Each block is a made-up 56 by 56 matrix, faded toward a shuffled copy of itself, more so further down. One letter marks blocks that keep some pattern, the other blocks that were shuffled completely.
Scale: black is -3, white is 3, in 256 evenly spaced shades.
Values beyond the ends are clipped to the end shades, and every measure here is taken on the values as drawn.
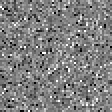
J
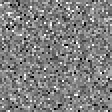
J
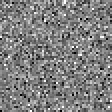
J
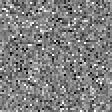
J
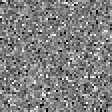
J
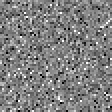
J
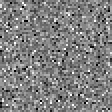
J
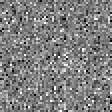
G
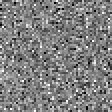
G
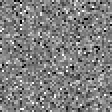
G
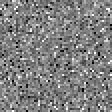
J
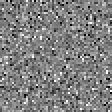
J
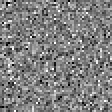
G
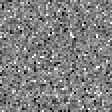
J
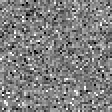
J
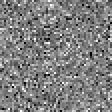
G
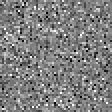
J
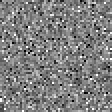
J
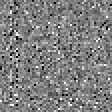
G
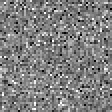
G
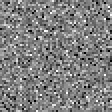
J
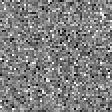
J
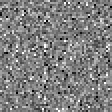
G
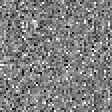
G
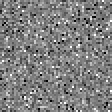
J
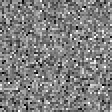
J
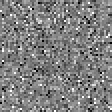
G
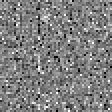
G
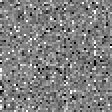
G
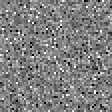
J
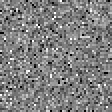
J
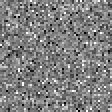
J
